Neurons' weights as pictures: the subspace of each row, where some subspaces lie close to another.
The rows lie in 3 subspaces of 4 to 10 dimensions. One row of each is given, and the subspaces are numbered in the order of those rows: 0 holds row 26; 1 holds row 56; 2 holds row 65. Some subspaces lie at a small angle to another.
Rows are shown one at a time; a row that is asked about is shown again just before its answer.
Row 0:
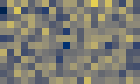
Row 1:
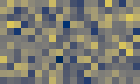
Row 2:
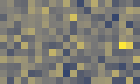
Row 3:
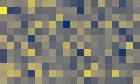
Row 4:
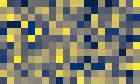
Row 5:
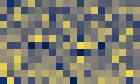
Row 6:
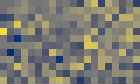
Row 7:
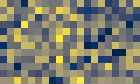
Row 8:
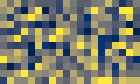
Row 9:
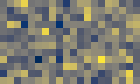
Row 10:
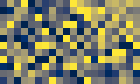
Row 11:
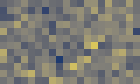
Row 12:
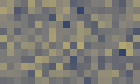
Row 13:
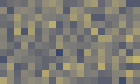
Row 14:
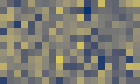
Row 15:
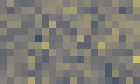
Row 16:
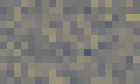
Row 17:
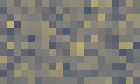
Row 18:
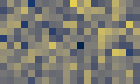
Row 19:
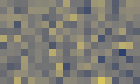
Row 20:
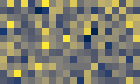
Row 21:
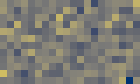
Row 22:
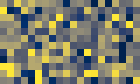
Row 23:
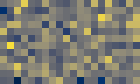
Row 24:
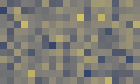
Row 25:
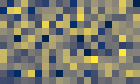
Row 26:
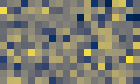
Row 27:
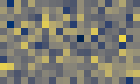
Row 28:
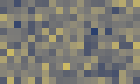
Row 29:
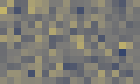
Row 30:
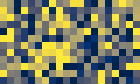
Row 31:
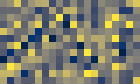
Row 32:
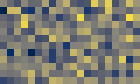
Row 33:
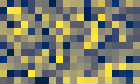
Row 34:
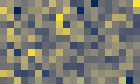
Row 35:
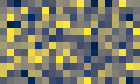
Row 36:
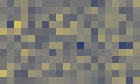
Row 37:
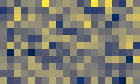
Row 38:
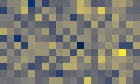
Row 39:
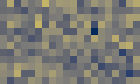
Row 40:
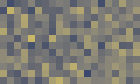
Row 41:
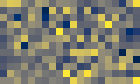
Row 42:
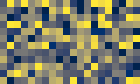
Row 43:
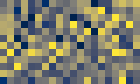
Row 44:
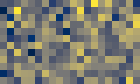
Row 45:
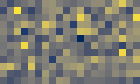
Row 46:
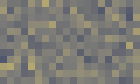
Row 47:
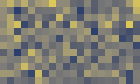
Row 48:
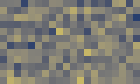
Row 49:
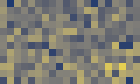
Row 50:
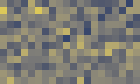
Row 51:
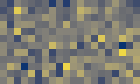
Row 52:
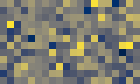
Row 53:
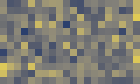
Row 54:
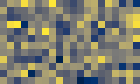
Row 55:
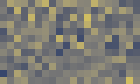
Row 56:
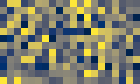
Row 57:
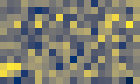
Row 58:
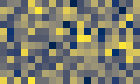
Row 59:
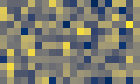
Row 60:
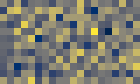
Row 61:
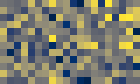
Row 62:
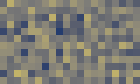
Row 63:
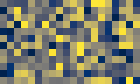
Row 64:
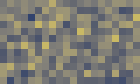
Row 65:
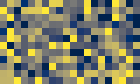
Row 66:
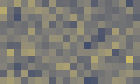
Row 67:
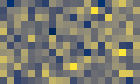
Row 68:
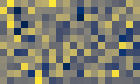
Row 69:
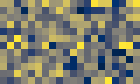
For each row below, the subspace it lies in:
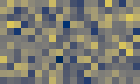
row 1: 0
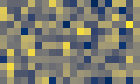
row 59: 0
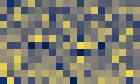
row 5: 1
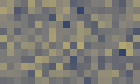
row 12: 0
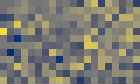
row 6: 0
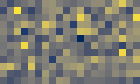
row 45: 1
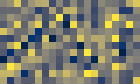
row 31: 1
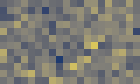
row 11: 1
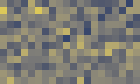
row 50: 1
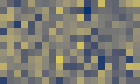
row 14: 0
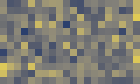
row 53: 1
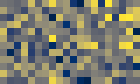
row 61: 0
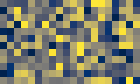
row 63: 2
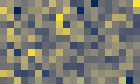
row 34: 2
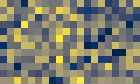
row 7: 0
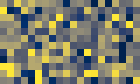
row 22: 1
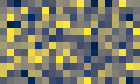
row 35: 0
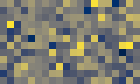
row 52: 2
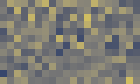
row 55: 1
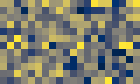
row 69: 0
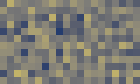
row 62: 2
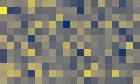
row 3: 1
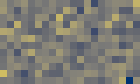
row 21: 2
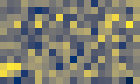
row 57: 1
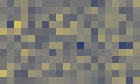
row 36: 2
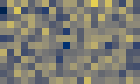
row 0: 1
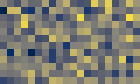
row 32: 1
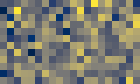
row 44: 2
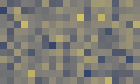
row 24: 2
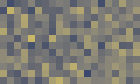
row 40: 1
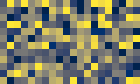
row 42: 1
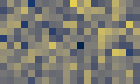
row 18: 1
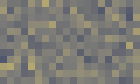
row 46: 1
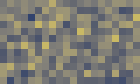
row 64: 1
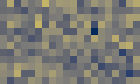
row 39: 1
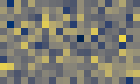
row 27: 1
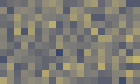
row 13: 0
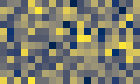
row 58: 1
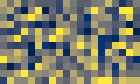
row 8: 0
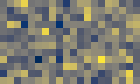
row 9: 0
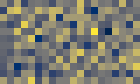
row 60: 1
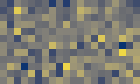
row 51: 2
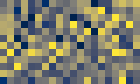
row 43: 0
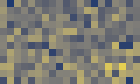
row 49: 1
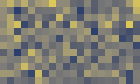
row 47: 2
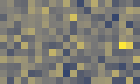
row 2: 0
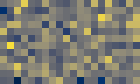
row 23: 2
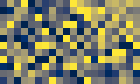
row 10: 0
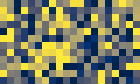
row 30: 1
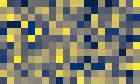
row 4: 1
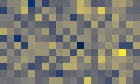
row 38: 0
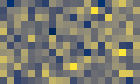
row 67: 1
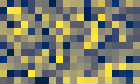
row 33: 0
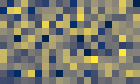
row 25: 1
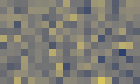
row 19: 2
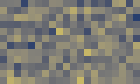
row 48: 0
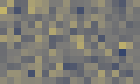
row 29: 1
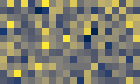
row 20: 1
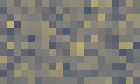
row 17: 2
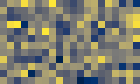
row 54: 0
